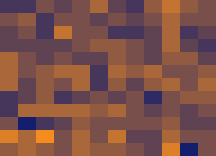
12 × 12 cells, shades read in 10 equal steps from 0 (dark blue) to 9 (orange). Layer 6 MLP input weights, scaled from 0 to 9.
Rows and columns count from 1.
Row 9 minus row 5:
-4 2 3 2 3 2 1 0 0 -1 -2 1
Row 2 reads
4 5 2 4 4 3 4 3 4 6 4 4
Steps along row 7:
down up down up down up down up up down up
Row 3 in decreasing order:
7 6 4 4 4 3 3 3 2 2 2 2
